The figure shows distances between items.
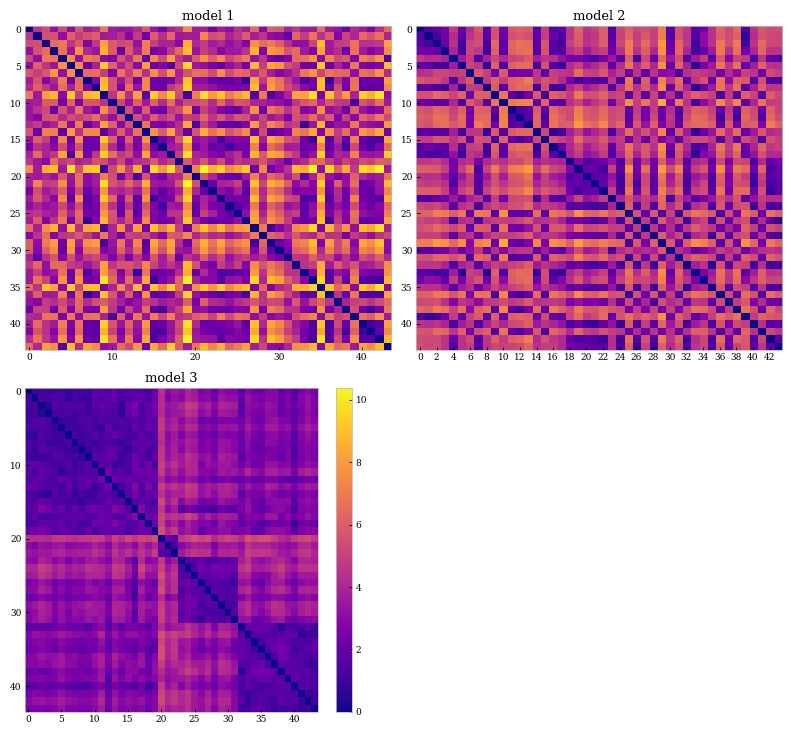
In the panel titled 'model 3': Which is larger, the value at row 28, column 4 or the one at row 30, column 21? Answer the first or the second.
the second
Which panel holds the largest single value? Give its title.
model 1
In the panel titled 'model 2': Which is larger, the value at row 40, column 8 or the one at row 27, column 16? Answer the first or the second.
the second
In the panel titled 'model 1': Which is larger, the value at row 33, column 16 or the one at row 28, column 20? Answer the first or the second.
the second
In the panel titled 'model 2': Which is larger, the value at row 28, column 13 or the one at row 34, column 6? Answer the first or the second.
the first
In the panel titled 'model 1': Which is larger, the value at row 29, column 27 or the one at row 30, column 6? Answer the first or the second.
the second
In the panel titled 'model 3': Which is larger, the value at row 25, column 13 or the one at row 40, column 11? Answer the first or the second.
the first
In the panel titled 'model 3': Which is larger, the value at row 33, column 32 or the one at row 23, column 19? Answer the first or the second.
the second
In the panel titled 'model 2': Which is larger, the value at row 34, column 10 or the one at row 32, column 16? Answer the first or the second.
the second
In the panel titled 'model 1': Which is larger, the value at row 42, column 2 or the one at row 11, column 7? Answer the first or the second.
the first
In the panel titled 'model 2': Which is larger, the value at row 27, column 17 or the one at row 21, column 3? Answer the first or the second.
the first
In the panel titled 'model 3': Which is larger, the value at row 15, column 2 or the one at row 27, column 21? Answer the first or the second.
the second
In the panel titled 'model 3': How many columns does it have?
44
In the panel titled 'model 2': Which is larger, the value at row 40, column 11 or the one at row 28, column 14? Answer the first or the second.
the first
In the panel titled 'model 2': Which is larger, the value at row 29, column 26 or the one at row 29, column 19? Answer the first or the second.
the second
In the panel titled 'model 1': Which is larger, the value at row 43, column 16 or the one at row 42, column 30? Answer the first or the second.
the second
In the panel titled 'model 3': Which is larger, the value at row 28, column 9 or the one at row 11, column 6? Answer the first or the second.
the first
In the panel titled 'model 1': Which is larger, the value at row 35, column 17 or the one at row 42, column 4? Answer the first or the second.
the first
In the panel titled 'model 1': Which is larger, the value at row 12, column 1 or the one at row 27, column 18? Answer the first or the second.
the second
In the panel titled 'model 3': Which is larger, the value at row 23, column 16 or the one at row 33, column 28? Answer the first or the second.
the second
